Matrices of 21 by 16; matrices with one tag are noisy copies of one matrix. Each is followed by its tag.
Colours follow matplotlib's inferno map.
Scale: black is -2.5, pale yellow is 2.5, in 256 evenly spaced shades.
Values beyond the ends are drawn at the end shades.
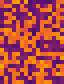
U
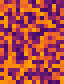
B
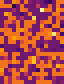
U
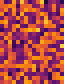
B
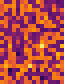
B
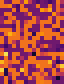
U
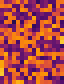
U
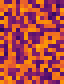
B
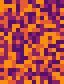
B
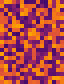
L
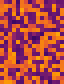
B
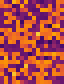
U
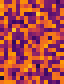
B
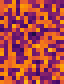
B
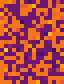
L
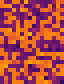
U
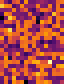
U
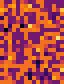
B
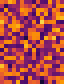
L
